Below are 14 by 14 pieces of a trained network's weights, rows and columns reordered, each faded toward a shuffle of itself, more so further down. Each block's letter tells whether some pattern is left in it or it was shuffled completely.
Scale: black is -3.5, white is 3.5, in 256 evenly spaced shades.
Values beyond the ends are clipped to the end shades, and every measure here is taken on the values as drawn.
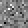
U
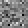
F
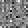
F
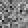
U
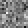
F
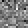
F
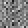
F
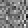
F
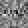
F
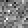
U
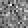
U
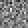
U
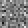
F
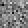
U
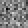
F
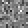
U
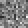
F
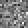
U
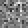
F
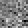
F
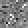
U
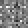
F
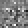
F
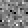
U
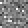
U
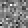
U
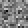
F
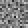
U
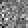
F
